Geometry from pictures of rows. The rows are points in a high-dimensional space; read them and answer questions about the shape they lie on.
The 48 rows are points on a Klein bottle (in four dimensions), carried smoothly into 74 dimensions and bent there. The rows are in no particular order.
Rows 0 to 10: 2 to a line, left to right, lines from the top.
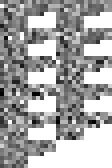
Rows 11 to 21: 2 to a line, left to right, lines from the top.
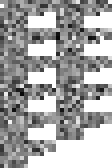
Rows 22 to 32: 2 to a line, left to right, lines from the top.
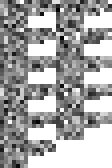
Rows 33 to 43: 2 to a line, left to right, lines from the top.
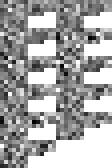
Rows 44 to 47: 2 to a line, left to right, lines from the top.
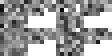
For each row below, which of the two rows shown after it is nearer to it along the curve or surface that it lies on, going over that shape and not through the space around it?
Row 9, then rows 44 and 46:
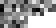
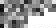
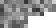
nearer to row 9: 44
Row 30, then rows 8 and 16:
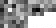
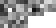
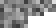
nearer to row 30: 16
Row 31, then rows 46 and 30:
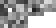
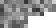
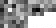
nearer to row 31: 46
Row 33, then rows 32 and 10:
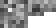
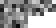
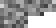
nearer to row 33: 32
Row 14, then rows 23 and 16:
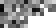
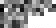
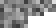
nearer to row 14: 23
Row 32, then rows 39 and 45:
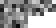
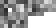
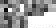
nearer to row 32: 39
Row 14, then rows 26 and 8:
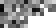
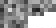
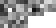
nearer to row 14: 8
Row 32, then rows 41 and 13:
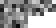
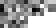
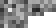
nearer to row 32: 13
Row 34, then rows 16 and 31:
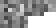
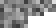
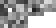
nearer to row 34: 31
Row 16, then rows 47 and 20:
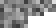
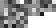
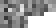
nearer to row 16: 47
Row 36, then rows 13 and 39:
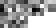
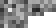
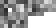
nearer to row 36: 39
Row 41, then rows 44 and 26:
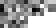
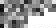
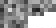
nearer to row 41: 44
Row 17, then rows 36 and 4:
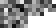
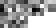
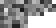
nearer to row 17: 4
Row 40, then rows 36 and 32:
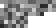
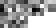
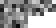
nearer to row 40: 32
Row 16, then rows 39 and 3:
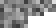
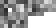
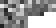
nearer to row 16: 39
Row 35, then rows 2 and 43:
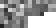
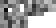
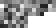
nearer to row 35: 43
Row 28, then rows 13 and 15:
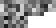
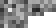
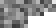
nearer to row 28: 15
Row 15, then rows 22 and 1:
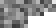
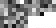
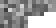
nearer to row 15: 22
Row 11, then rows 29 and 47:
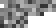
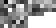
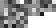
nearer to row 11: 47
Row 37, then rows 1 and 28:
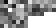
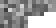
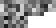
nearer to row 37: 1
